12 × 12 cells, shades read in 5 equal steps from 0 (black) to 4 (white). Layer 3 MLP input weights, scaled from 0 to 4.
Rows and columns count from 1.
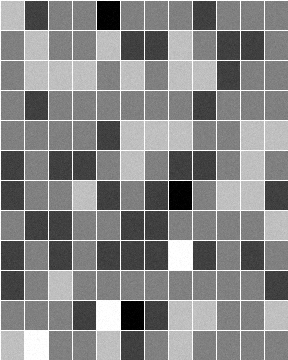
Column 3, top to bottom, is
2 2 3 2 2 1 2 1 1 3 2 2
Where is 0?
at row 1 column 5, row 7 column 8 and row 11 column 6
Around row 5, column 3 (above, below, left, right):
2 1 2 2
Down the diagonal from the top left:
3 3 3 2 1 3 1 2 1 2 2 2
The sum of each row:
21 23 29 22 28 21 21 21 19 23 25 28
